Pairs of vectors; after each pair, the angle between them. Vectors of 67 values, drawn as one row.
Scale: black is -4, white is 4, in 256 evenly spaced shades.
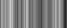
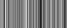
partly aligned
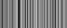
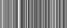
nearly opposite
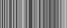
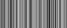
partly aligned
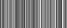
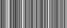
orthogonal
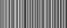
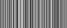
partly aligned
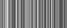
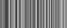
nearly opposite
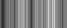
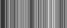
nearly parallel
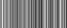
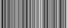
nearly opposite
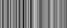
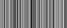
orthogonal
